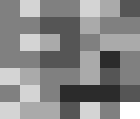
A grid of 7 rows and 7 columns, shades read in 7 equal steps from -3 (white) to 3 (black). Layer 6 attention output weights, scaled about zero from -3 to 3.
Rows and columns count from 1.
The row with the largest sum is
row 6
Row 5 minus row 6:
-2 1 0 -2 -3 -1 -1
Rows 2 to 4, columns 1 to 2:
0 0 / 0 -2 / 0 0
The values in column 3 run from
-1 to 1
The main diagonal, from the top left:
0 0 -1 1 -1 2 -3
